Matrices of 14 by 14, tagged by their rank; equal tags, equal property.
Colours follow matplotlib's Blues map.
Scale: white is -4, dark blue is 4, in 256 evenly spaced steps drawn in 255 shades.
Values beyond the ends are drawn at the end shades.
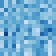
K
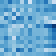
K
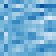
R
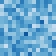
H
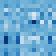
R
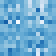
K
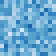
H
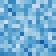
H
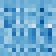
R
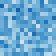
H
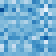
K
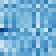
R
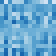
K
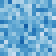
H
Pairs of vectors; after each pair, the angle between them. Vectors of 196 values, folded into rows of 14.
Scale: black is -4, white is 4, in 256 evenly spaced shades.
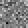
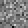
orthogonal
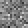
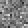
nearly parallel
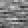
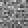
partly aligned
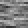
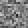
partly aligned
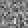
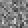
nearly parallel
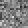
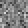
orthogonal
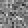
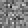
nearly opposite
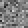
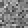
nearly opposite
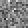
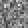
partly aligned
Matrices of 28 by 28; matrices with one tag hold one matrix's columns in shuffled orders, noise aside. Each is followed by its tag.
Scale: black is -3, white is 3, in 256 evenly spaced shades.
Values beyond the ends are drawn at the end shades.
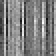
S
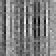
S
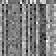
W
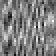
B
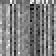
W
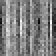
S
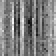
S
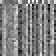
W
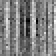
S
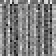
W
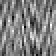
B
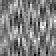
B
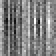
S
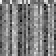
W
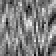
B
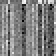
W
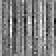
S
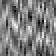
B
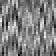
B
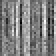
S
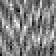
B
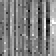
S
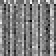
W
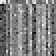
W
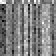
W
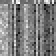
W
